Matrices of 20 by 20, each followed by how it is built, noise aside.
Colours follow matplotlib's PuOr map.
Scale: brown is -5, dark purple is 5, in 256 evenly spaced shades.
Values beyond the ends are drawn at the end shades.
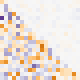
lower triangular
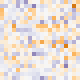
low rank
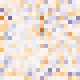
low rank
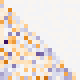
lower triangular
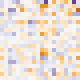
low rank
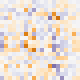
low rank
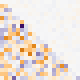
lower triangular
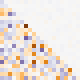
lower triangular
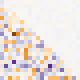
lower triangular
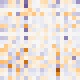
low rank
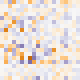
low rank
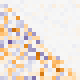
lower triangular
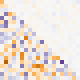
lower triangular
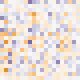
low rank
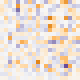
low rank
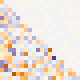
lower triangular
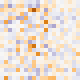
low rank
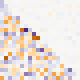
lower triangular
